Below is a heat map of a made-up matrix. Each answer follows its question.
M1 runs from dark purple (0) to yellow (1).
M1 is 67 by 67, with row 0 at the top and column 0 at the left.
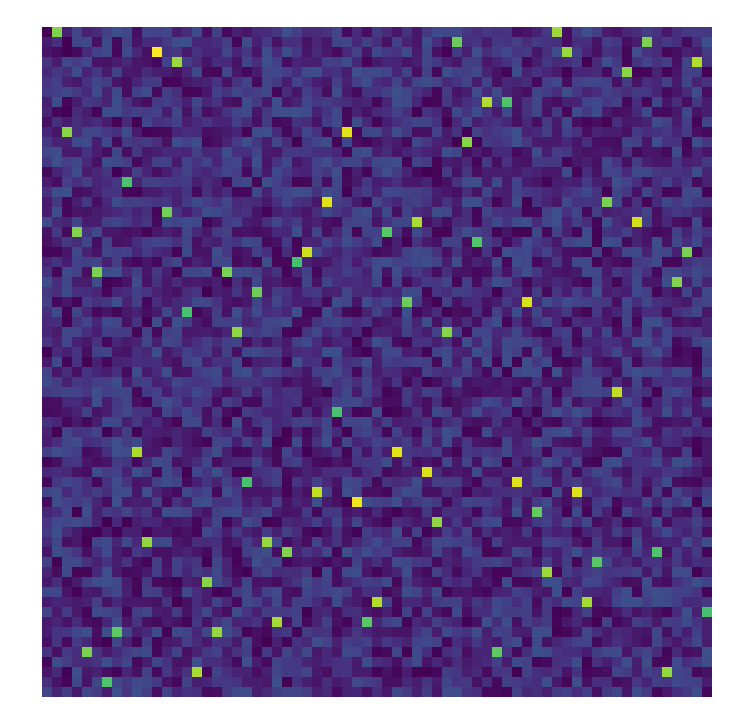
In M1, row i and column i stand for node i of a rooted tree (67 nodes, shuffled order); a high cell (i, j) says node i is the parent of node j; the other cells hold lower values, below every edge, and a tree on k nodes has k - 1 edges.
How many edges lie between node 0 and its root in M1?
0
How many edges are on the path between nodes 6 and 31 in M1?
6
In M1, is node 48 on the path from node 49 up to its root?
yes
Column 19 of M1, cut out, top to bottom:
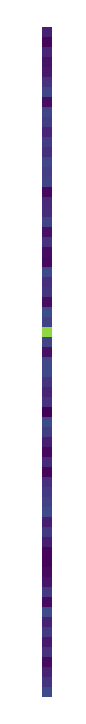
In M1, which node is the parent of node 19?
30
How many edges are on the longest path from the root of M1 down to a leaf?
9
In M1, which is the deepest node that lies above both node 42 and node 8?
51
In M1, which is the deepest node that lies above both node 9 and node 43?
51
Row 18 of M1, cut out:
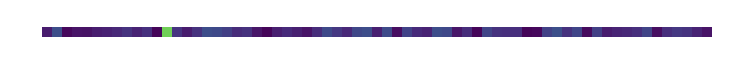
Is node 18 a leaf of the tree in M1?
no
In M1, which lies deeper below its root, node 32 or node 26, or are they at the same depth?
node 32
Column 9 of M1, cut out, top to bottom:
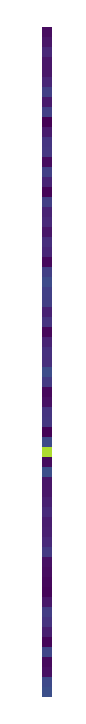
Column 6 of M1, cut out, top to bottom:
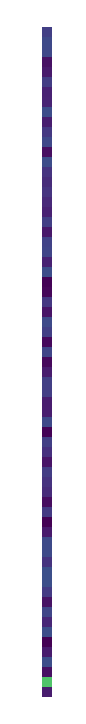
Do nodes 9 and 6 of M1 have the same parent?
no
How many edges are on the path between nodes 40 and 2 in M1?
3
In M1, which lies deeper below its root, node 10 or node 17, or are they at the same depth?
node 17
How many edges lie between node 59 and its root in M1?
5
